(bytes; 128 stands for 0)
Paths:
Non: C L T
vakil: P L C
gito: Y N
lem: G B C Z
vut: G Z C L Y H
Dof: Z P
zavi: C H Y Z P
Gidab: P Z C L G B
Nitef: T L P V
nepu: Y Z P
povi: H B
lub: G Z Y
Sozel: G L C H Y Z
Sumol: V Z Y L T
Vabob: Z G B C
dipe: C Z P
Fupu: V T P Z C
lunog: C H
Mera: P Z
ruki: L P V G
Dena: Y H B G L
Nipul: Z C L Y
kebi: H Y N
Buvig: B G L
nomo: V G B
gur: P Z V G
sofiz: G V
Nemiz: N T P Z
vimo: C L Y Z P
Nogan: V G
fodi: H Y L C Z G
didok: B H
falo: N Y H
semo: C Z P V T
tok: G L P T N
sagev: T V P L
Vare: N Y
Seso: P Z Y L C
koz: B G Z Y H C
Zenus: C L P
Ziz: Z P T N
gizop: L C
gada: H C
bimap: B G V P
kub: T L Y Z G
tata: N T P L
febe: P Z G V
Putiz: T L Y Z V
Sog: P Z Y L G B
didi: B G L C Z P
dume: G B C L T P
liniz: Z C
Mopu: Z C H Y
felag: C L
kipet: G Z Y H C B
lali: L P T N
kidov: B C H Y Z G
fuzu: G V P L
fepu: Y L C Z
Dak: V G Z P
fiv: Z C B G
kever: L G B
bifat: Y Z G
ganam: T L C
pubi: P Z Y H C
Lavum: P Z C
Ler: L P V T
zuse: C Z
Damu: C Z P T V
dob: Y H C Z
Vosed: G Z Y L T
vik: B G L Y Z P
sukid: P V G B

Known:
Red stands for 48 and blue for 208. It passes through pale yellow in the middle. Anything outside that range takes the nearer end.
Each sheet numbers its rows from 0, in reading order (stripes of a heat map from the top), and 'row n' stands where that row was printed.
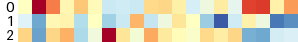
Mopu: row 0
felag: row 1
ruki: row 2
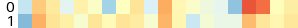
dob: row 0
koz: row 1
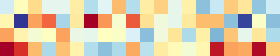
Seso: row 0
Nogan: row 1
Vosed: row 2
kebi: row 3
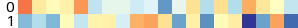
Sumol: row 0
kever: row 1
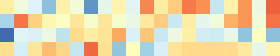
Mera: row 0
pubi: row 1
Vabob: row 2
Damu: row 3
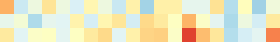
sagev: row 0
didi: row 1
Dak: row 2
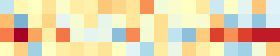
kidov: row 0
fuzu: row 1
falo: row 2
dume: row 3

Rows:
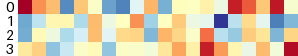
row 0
gito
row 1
gizop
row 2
Lavum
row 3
Dof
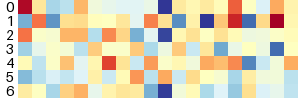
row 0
lali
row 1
povi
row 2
Ler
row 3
vakil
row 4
bimap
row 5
lem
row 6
Non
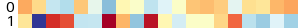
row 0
Nemiz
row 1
sofiz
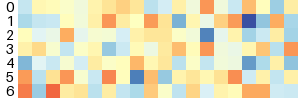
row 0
Fupu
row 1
sukid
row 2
Dena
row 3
vimo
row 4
Gidab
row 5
Nitef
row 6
Putiz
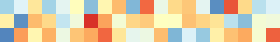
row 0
zuse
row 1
gur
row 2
gada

